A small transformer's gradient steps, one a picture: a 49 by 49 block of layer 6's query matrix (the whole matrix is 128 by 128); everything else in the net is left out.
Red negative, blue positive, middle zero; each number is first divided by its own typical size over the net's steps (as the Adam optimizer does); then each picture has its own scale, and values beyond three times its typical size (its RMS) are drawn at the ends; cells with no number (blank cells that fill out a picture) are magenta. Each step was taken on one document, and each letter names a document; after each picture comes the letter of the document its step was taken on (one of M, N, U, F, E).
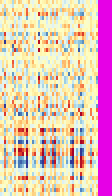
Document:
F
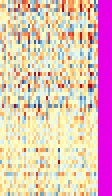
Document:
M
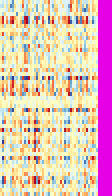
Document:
M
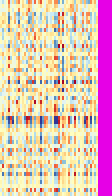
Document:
M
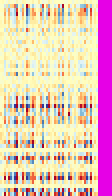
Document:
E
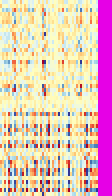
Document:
E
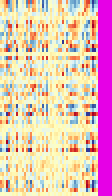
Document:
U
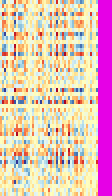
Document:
F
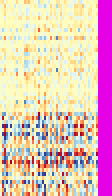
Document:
F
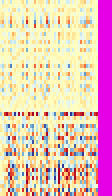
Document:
E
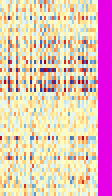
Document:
M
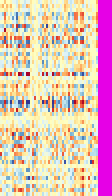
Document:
F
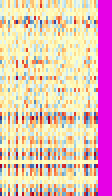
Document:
M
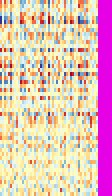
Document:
M
